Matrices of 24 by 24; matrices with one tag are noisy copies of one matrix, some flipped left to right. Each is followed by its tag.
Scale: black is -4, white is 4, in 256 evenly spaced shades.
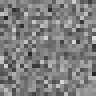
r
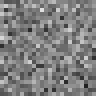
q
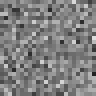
r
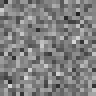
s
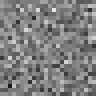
q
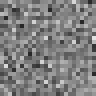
r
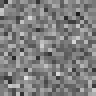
s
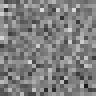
q
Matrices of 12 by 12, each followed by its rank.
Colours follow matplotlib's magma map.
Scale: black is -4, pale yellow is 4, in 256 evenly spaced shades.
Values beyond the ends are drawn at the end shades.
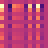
one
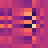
one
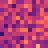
full rank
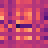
two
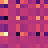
one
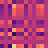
one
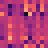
two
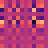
one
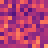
full rank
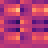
one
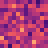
full rank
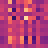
two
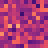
full rank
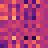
two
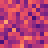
full rank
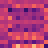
two
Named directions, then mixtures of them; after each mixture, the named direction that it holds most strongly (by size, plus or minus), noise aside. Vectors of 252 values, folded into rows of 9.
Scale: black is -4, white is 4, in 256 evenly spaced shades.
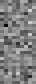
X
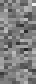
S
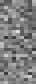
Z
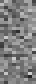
Z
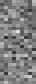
Z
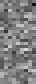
S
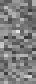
Z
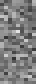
Z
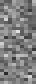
Z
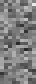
S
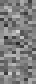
X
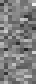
S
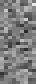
S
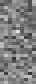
Z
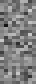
X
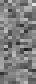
S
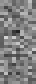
Z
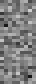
X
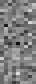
X
